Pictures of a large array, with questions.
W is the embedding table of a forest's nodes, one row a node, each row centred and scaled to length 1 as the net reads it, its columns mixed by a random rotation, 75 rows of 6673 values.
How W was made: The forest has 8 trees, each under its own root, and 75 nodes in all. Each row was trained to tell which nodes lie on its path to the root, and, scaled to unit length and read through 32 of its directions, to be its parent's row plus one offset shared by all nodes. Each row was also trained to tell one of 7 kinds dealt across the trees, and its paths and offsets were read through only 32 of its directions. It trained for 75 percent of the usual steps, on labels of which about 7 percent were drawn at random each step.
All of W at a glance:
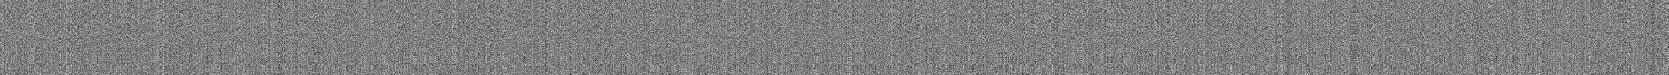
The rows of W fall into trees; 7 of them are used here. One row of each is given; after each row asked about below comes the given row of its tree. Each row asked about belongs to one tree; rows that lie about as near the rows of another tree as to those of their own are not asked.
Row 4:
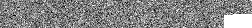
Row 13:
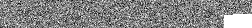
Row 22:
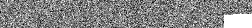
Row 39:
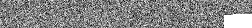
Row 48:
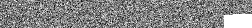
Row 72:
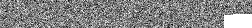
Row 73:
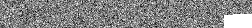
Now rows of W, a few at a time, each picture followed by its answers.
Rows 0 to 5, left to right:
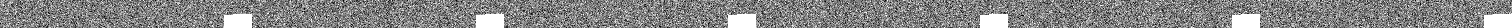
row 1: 22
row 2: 73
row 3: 48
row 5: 22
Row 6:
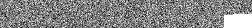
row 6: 22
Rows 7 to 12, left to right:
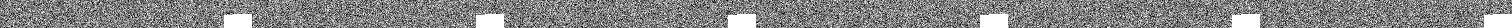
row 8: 72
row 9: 48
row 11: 73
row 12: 73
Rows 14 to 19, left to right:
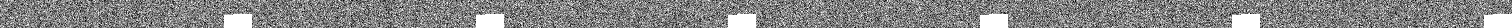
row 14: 22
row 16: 13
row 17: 48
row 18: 73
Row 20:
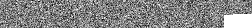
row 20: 72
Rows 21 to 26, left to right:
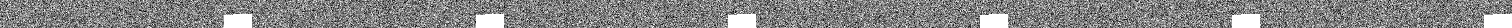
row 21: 22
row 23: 73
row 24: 48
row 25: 48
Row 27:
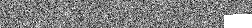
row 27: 48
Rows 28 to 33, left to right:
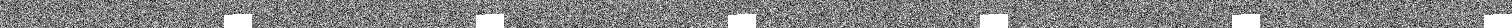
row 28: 39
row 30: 48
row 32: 72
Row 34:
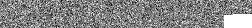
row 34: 39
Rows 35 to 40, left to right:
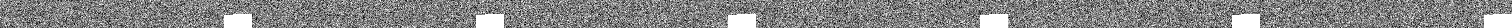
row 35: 13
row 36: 72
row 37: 4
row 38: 48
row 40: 22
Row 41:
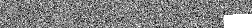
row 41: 48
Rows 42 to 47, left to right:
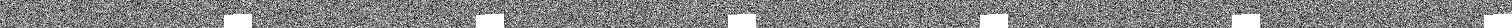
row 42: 13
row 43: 73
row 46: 22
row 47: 73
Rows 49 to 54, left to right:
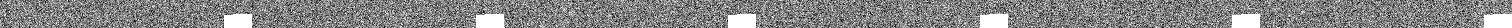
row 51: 48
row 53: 22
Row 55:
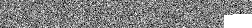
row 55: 4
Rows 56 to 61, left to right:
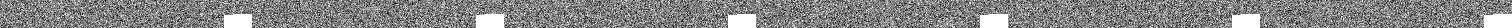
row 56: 73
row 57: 22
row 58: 73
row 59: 48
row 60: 73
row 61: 13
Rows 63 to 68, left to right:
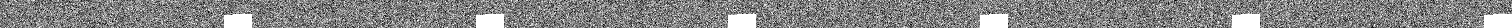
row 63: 48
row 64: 39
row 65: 22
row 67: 22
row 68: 22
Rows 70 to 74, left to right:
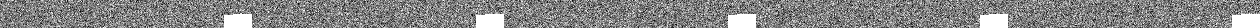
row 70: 73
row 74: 73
